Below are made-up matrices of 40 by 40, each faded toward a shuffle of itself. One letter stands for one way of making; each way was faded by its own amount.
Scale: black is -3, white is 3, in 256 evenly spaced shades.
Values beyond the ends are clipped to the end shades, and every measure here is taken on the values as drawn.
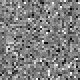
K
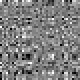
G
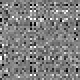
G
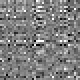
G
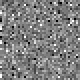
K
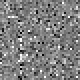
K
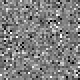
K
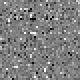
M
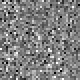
K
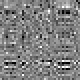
G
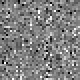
K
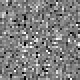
K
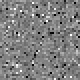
M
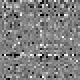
G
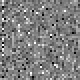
K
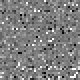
M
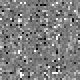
M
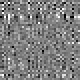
G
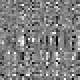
G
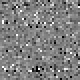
M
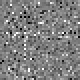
M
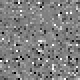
M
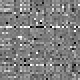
G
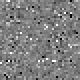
M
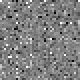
M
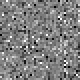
K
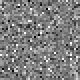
K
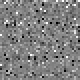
M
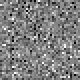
K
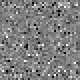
M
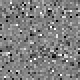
M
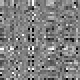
G
